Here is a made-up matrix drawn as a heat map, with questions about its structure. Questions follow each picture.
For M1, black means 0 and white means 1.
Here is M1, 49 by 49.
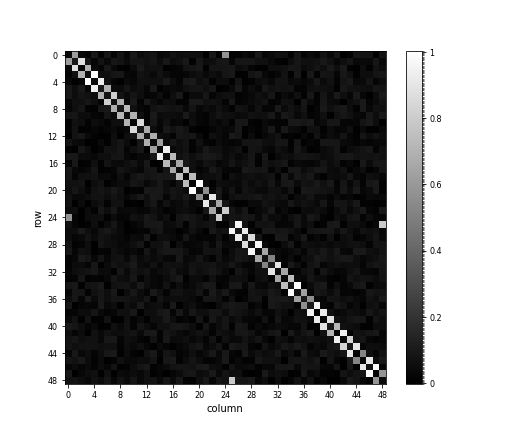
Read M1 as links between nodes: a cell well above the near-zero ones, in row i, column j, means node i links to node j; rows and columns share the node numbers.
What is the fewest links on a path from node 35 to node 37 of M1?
2
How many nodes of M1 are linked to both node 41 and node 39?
1
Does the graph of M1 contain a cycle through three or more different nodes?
yes
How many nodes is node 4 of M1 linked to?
2
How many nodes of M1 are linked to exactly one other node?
0
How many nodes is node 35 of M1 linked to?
2
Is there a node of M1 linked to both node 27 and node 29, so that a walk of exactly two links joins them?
yes
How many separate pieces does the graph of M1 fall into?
2
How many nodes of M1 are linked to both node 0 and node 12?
0
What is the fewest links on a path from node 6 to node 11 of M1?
5
